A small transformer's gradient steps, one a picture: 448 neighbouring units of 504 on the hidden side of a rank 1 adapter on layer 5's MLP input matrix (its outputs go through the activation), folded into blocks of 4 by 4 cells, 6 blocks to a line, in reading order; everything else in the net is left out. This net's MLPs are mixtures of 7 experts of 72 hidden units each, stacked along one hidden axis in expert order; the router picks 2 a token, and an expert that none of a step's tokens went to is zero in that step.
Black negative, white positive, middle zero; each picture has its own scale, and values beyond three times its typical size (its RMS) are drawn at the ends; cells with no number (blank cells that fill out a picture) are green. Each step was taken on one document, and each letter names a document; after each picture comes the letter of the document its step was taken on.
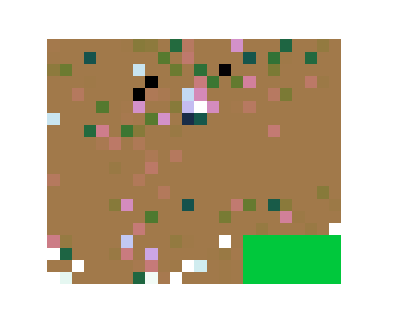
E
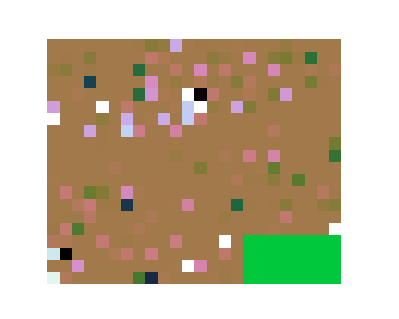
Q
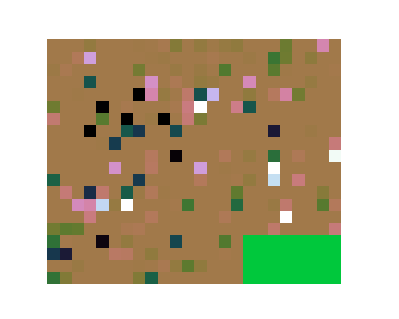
Q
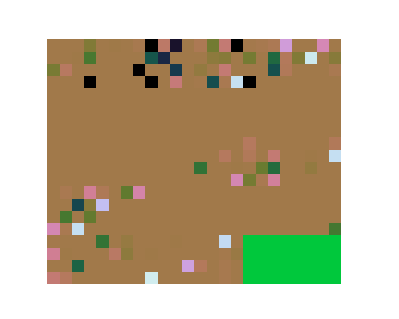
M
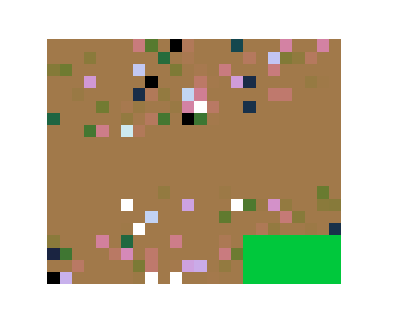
E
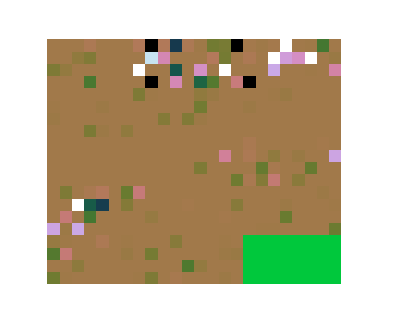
M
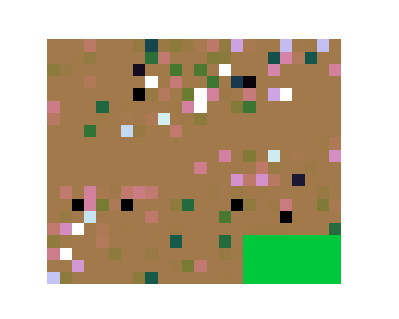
Q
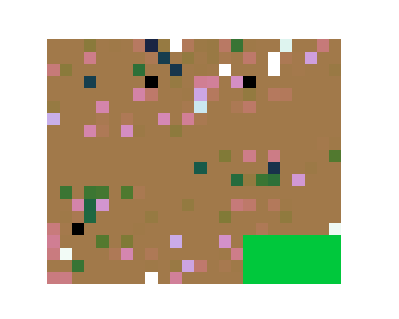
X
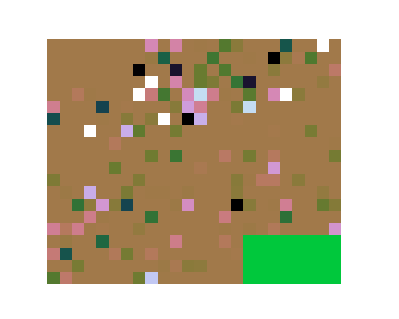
Q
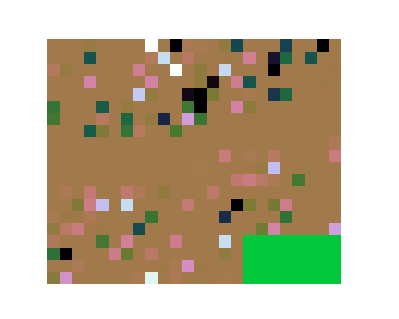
X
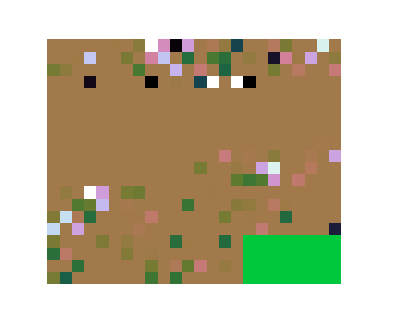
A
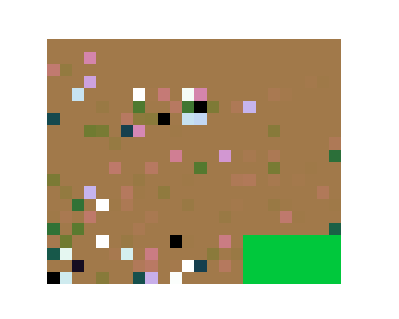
E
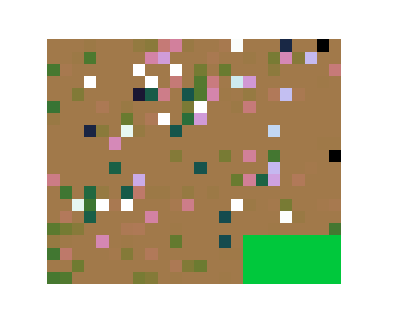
Q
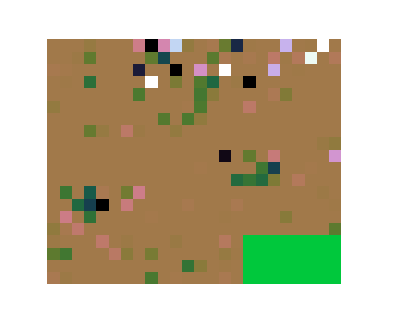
M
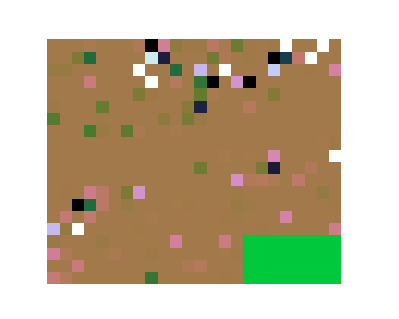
M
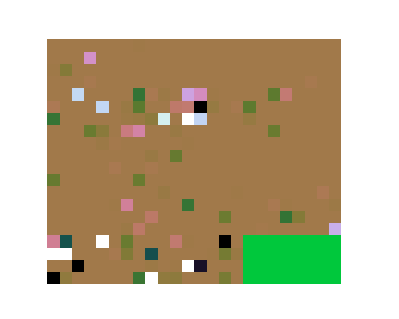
E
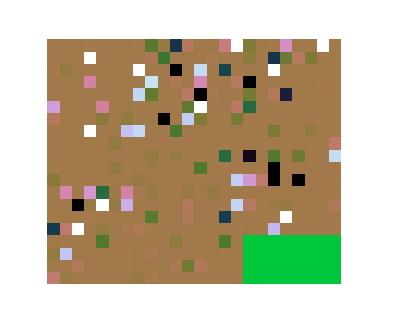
X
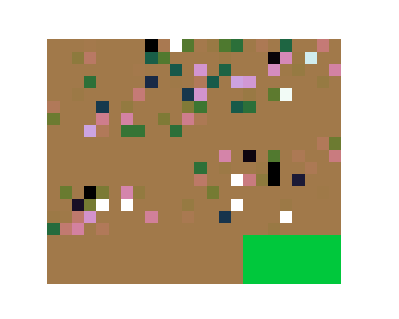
X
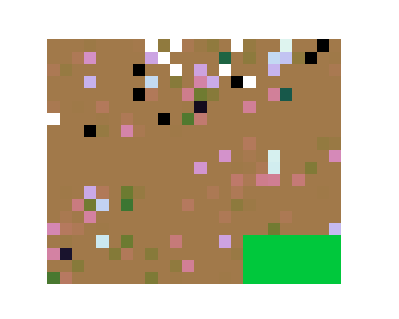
M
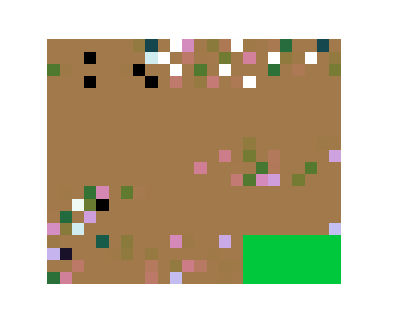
A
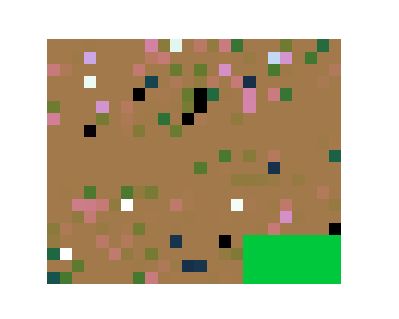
Q
